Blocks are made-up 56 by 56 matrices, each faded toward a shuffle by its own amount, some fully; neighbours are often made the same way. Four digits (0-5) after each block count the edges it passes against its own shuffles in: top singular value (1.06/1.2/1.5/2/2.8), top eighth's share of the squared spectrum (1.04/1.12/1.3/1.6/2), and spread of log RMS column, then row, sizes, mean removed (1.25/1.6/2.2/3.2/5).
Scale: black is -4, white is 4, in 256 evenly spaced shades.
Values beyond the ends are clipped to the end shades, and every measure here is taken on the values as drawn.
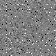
3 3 1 1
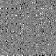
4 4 2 2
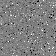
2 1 1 0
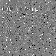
3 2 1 1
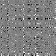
4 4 2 2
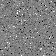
0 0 0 0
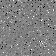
1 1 0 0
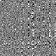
4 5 3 2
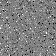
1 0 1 0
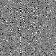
3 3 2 0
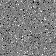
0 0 0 0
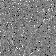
1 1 0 0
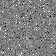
0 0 0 0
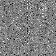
3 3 2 0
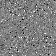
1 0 0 0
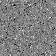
2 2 0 0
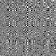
4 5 3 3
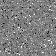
1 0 0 0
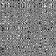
4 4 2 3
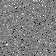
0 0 0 0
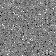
1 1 0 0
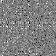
3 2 1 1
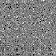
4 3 2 1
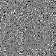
3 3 1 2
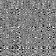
4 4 2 2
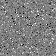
0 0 0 0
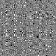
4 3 2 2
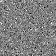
0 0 0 0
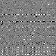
4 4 1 3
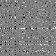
4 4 1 2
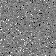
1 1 0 0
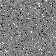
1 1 0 0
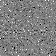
2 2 0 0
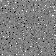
1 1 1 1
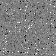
1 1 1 0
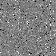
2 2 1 0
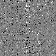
2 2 2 1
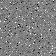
0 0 0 0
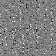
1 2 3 1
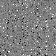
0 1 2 0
